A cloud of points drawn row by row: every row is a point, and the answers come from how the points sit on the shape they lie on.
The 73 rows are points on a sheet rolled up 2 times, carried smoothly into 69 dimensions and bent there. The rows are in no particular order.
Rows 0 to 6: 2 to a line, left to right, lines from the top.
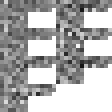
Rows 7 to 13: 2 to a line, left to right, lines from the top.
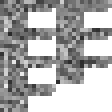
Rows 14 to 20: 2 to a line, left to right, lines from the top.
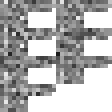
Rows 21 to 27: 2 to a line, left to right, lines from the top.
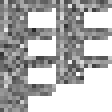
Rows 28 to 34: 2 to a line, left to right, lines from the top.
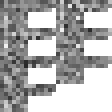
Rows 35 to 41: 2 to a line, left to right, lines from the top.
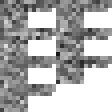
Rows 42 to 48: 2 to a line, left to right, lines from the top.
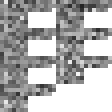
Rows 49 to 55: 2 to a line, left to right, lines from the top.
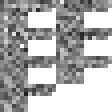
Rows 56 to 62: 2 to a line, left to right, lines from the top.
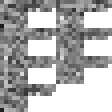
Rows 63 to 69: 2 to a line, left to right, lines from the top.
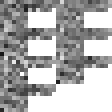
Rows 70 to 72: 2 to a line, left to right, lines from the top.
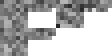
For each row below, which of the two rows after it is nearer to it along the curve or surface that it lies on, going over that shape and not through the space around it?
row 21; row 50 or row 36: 50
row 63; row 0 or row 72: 72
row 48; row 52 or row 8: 52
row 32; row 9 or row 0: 9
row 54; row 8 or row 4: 4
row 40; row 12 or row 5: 12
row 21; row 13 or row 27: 13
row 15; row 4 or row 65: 65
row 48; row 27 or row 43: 43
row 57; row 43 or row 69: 43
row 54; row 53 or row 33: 53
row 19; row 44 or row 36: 36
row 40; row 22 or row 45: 45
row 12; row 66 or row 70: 70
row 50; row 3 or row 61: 61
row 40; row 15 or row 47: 15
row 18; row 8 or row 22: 22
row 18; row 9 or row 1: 1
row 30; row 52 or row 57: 57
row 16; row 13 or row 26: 26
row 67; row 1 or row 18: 18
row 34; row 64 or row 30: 30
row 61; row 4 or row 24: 4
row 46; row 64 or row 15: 15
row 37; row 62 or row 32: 32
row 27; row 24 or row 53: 53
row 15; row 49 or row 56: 56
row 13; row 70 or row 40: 40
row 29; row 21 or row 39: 21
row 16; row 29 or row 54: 29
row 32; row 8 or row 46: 46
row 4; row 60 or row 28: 28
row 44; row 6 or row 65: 65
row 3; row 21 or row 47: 47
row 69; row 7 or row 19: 7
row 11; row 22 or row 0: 22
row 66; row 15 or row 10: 15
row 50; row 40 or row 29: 40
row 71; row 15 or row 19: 15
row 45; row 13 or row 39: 13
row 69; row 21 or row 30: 21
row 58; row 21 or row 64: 21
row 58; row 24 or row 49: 24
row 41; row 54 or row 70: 70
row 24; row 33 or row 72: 72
